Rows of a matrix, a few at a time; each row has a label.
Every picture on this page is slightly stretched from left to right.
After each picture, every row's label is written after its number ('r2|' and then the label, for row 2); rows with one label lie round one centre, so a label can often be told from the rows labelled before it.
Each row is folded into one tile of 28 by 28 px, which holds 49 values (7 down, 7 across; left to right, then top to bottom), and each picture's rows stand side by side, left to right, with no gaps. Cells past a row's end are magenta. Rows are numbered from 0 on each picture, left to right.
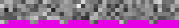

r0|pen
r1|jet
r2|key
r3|jet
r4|pen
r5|pen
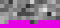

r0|jet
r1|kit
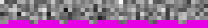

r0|kit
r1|kit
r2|pen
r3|pen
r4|kit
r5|kit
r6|jet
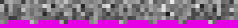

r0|pen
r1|key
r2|key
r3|key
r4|pen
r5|kit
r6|key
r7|pen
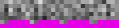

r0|pen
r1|pen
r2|key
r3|kit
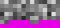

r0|key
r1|kit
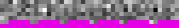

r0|jet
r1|kit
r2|pen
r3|key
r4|pen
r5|pen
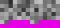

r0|jet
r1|pen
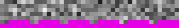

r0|kit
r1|kit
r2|kit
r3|jet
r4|jet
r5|pen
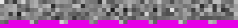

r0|kit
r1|key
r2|key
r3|jet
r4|pen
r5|pen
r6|key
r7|pen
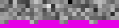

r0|jet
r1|key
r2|jet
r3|pen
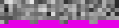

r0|pen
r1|kit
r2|kit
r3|jet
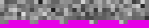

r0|kit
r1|jet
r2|key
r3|pen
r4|key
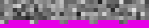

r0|key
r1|pen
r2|kit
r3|jet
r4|kit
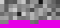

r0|kit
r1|jet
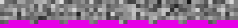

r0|kit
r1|pen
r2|kit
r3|kit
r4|kit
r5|jet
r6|jet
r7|kit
